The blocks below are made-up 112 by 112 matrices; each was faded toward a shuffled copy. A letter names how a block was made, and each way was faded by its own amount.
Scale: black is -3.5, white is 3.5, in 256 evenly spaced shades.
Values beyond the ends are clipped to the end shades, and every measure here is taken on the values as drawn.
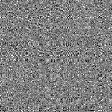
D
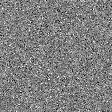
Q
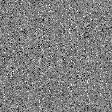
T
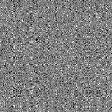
D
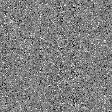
T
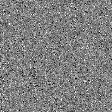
T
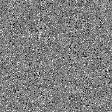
T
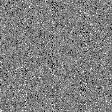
T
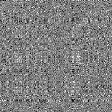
D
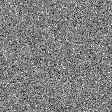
Q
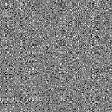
D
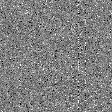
T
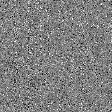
T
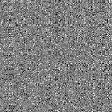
D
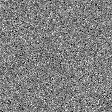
Q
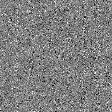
T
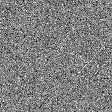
Q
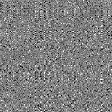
D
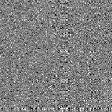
D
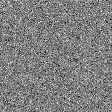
Q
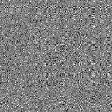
D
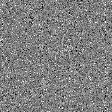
T
